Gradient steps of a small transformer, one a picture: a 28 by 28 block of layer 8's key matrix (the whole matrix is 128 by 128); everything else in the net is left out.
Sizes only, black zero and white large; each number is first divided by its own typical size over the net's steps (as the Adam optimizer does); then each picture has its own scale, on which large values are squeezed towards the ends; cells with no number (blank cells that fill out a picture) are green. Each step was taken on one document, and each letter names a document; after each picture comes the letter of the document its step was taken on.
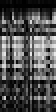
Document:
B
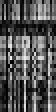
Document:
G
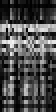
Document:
B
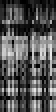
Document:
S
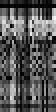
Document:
B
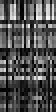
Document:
G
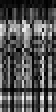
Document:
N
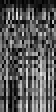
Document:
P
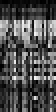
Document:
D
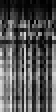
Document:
P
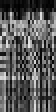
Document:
P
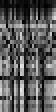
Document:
B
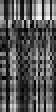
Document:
G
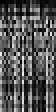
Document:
D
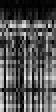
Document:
P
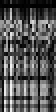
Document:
B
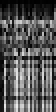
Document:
P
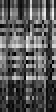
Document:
N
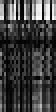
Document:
G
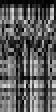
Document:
N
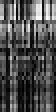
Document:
G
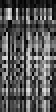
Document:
S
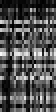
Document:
D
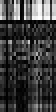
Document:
G
